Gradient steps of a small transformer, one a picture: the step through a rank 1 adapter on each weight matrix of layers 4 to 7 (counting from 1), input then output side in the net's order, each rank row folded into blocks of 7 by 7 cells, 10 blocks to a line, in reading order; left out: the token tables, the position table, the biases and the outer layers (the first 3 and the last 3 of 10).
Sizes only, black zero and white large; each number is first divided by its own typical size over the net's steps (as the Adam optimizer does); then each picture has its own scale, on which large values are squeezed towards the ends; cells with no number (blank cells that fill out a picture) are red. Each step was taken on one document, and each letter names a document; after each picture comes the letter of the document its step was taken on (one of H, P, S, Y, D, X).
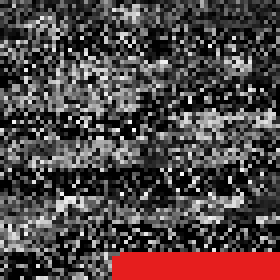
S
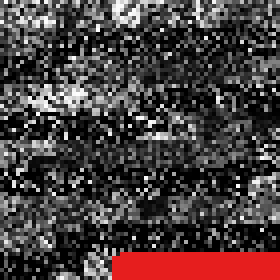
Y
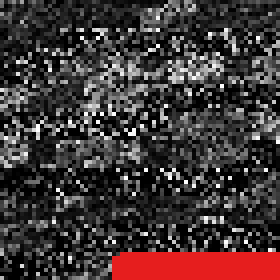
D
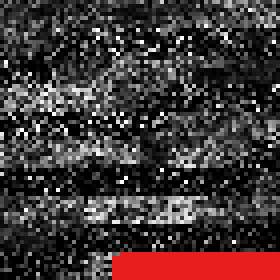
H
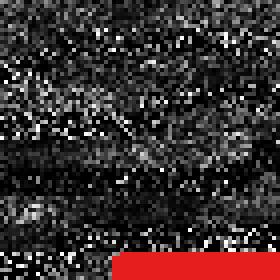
H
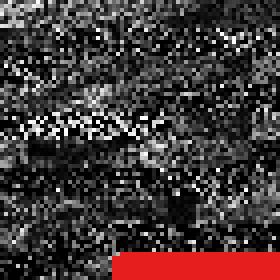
D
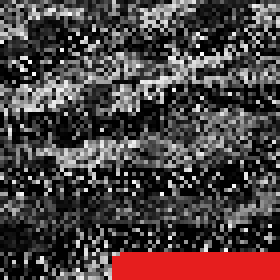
S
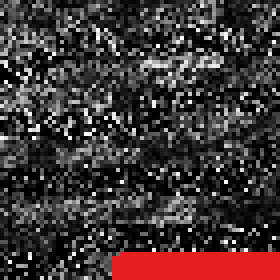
D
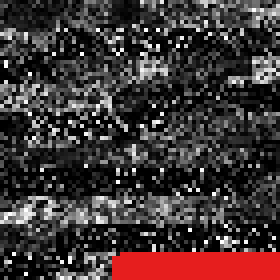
H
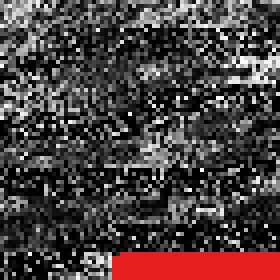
Y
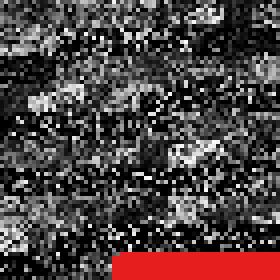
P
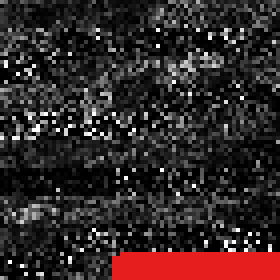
H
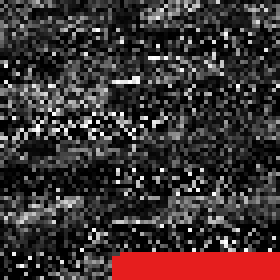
H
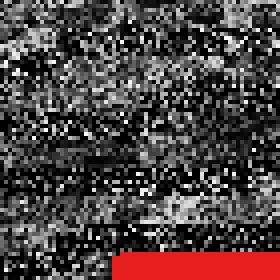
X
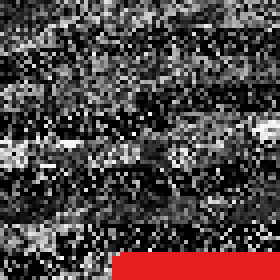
S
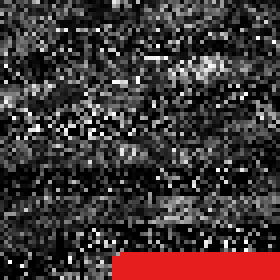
D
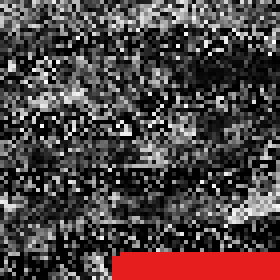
Y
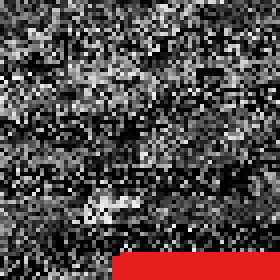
X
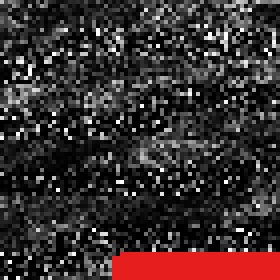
H
